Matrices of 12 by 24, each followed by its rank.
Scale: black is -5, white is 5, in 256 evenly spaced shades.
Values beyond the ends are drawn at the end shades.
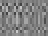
two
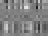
two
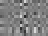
two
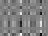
one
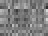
two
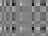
one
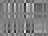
one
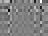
two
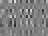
two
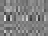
two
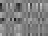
two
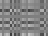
one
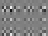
one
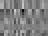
two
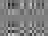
one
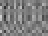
two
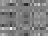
two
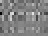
two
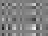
one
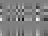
one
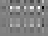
one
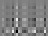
one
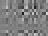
two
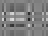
one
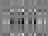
one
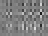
two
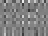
two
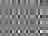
one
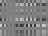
one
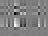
one
